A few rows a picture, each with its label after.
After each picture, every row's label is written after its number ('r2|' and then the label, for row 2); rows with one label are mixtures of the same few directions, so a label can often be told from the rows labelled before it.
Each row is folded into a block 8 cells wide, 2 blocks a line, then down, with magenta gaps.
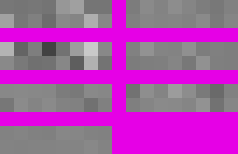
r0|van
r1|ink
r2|ink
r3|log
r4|van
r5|ink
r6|van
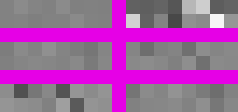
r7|log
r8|van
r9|ink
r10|log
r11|log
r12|ink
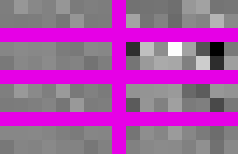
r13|log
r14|van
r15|van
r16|ink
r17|log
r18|van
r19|van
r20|ink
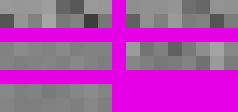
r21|van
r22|van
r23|log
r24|ink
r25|ink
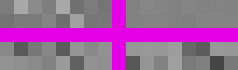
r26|log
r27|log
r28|log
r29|van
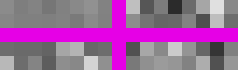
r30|ink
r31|ink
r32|van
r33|ink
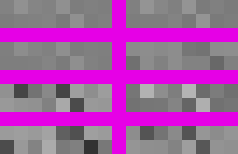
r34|log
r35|log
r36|log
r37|van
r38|log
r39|log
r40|van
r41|log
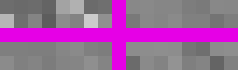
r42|van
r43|van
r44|van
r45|van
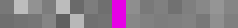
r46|log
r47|ink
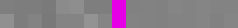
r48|van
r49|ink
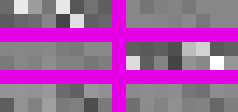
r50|log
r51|log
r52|van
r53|van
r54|van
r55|van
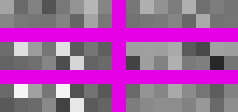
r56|ink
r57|log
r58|log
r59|van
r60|log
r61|ink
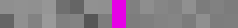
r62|van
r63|log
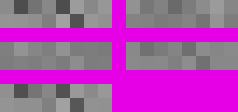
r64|log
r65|ink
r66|log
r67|log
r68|log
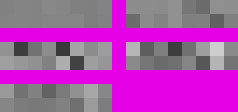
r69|ink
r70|van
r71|log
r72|ink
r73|ink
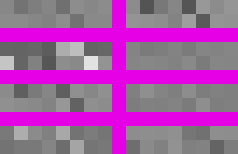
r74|log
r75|log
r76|van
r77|log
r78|log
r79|log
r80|log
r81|van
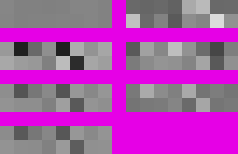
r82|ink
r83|van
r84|log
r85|ink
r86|log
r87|log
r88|log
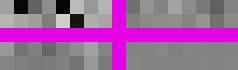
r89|log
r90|ink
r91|ink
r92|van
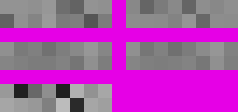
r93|van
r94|log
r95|ink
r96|ink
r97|log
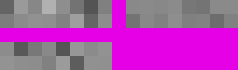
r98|ink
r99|van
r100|log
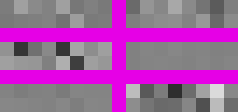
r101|log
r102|ink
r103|log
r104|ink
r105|log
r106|ink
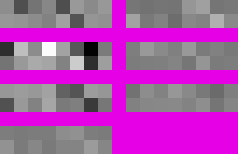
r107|log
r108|van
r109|ink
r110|log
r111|van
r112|ink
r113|van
